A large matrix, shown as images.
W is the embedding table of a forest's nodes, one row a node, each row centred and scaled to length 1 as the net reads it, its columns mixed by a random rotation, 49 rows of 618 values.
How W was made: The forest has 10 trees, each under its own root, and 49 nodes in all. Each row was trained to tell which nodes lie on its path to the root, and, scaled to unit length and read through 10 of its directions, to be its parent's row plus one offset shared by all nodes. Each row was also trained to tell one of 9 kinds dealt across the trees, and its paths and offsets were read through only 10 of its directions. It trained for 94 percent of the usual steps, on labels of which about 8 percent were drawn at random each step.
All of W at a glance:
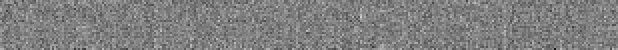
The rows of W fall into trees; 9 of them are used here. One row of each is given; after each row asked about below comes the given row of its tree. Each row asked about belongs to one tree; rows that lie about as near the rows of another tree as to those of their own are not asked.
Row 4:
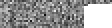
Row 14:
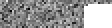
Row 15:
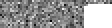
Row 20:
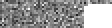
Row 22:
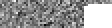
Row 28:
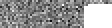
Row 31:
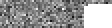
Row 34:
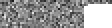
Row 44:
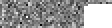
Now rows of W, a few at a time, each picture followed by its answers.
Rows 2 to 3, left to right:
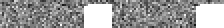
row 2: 34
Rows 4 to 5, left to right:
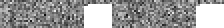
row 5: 28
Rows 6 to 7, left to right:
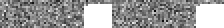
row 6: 44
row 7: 20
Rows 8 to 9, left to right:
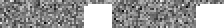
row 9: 14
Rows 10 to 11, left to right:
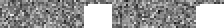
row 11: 31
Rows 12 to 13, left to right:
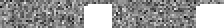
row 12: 15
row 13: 44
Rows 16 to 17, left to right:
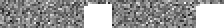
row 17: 15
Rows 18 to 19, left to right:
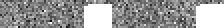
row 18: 15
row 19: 20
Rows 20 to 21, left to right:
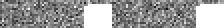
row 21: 22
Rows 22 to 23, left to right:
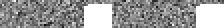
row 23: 34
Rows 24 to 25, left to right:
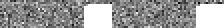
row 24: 15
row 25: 31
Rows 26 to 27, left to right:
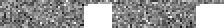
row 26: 22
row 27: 28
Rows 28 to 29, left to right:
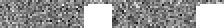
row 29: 22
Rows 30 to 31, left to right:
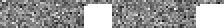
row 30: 4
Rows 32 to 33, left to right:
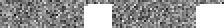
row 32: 28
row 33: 20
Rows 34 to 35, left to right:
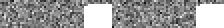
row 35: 44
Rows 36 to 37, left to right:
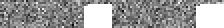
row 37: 22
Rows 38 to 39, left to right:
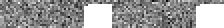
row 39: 28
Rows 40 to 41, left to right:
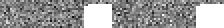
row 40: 44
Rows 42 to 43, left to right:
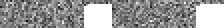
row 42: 15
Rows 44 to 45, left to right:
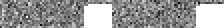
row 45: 31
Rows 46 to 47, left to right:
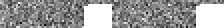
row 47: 4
